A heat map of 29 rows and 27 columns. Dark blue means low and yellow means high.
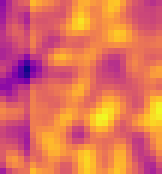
There are no lone odd cells. The texture is blotchy. The ninth with the lowest average is the middle left. A vertical seam about 20% of the way across splits the table, and the right part is higher.
